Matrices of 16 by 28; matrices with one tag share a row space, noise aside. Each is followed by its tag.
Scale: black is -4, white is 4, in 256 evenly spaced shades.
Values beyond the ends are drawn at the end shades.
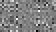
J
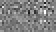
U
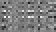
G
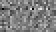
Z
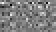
Z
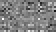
G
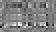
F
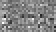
G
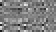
F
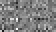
J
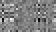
J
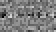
G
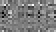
G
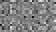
Z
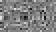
F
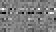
G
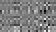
U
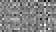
U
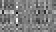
J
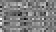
F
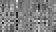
J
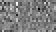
J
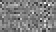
U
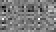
G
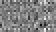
U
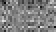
G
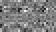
F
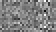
U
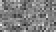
F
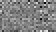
U
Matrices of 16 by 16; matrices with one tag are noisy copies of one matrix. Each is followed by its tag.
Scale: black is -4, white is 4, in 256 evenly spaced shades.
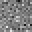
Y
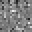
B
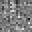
B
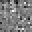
B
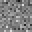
Y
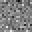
Y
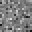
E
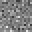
Y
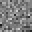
E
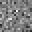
E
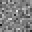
E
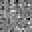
B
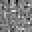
B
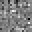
B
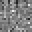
B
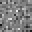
E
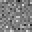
Y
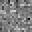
B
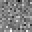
Y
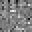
B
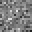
E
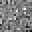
E
